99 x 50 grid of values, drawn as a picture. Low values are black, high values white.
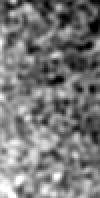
Stripes: none. Slope: up to the bottom left. Grain: blotchy. Ninth with the lowest average: top right. Lone odd cells: none. Average level on the scale: 50%. Histogram: bell-shaped. Mirror symmetry: none. Ninth with the highest average: bottom left.
